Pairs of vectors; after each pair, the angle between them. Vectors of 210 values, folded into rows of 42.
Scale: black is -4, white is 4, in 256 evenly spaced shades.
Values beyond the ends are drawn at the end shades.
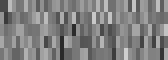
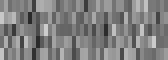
orthogonal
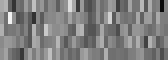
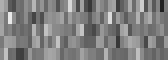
nearly parallel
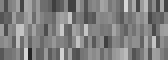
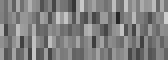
partly aligned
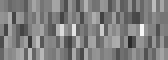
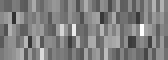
nearly parallel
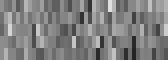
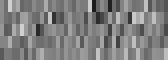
partly opposed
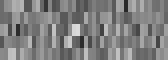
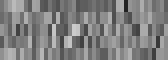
nearly parallel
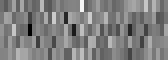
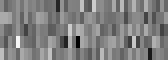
orthogonal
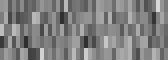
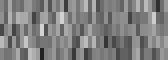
nearly opposite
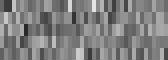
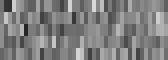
nearly parallel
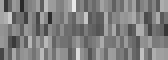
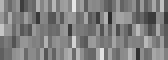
partly aligned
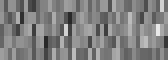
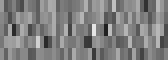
partly aligned
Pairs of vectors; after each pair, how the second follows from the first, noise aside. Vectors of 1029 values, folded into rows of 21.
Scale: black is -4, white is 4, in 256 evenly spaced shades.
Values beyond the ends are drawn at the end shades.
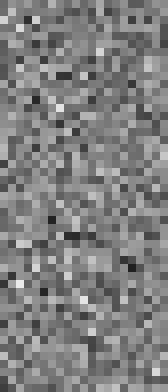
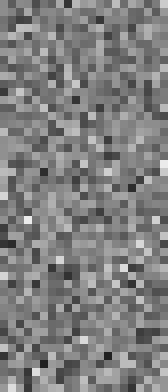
shuffled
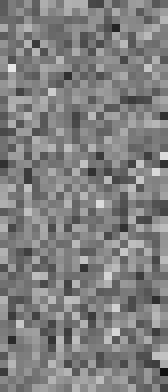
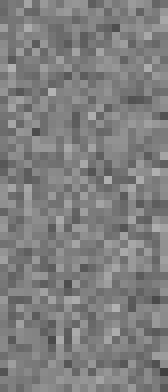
shrunk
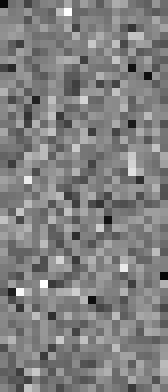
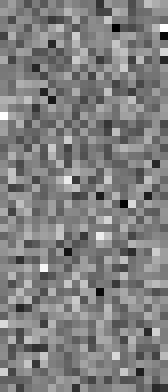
shuffled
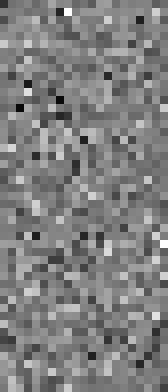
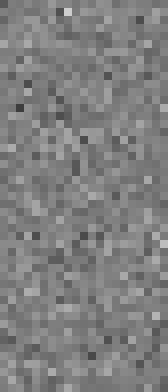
shrunk
